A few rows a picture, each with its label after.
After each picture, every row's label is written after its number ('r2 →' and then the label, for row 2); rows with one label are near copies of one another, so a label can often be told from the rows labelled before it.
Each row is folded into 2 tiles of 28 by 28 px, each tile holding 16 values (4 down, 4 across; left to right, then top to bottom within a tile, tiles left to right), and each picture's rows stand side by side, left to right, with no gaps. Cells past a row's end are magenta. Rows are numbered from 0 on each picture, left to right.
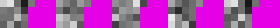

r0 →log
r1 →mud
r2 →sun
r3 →mud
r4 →log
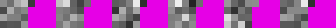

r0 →sun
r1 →log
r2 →sun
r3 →log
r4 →mud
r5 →sun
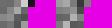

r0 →sun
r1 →log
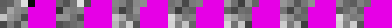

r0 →sun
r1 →sun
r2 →mud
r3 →mud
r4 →mud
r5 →mud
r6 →mud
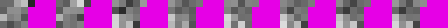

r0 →sun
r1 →sun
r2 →mud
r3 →mud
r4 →mud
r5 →mud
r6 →mud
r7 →mud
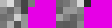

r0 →log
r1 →sun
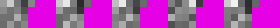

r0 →log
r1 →log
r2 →log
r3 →sun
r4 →log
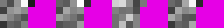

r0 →sun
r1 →sun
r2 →log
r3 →sun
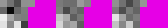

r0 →mud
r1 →mud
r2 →mud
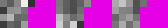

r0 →sun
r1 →mud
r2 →log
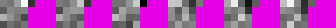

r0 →sun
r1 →sun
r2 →sun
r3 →log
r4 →log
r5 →log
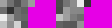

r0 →mud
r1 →sun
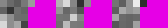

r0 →mud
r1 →log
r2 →sun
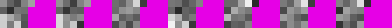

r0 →mud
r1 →mud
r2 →sun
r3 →mud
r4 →sun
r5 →sun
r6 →sun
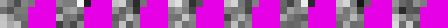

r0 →mud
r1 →sun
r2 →log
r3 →log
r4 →log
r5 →sun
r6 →log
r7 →mud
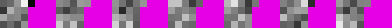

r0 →sun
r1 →mud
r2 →mud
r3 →log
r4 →log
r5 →sun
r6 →mud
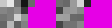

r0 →log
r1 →sun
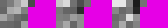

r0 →sun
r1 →log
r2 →log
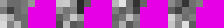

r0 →mud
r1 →log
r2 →log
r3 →mud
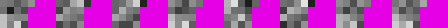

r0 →mud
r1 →sun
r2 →sun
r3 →mud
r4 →log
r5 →sun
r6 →mud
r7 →mud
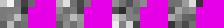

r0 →log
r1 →log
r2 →mud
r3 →sun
